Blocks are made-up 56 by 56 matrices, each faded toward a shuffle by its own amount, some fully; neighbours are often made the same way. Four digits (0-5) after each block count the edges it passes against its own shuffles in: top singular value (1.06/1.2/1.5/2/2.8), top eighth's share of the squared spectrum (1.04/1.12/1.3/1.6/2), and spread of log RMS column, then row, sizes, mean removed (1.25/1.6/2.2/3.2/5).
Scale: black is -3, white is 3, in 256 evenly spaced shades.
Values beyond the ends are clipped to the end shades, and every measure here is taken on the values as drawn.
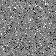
0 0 0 0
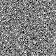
0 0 1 0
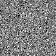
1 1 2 0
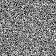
0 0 0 0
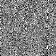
1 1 2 0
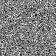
0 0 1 0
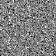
0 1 2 0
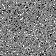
0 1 0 0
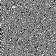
1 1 0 0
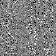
1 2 3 0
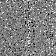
1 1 2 0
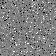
0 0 0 0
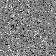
0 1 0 0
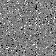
1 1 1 0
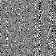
2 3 3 0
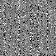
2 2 3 0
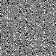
1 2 2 0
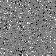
2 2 1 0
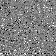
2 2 0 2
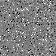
2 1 0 0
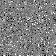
3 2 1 1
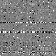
4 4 1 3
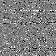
3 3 0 2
